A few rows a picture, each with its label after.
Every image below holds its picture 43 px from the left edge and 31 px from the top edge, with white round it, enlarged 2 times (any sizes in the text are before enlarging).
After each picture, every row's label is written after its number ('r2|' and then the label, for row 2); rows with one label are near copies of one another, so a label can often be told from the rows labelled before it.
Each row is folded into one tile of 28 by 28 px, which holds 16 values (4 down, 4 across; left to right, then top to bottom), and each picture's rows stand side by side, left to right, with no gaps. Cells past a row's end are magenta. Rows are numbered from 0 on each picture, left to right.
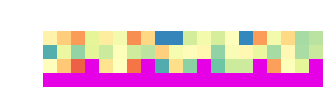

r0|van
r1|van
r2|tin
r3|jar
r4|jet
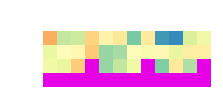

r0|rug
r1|jar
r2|tin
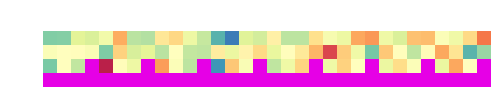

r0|tin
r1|jet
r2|jet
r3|tin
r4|rug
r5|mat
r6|mat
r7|mat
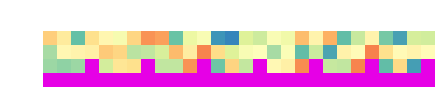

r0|jar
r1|mat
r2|rug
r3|tin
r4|van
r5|rug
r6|tin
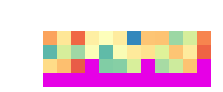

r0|van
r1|jar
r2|rug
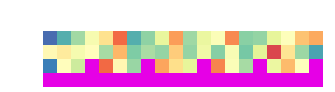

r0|tin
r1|jet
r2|jet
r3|jet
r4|mat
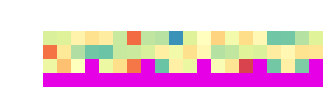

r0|mat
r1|van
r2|tin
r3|van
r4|tin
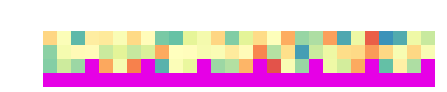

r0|jar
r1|van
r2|tin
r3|rug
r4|jet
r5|rug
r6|tin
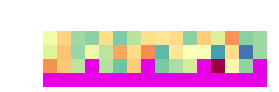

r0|jet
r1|rug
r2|jar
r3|jet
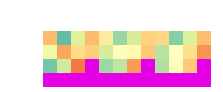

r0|rug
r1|rug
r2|rug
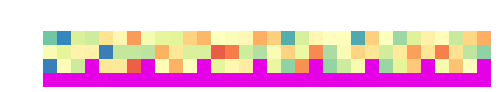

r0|tin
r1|van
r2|mat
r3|mat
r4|rug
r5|jar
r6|rug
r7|mat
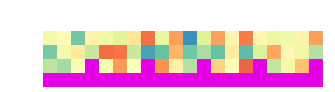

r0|jar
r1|mat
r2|jet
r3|van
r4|mat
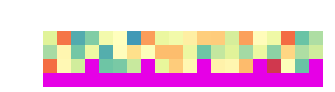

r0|jet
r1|jar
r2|mat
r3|van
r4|jet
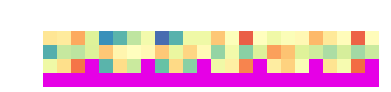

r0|van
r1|tin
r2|tin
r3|van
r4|mat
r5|van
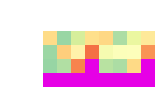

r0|rug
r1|rug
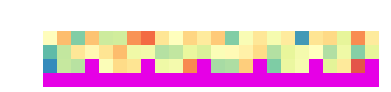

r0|jar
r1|mat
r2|van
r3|rug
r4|jar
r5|van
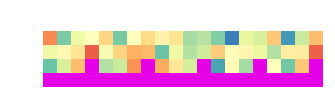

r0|rug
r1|rug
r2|jet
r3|tin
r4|rug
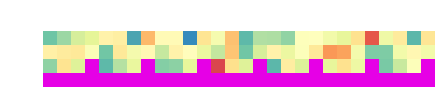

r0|tin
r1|jar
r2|jar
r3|jet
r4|tin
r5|mat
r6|jar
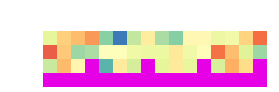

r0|mat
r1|tin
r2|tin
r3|mat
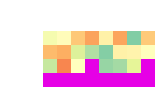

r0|mat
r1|jar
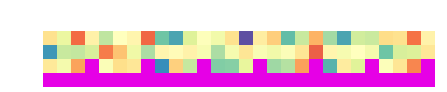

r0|van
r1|mat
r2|tin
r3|jar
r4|rug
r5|tin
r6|van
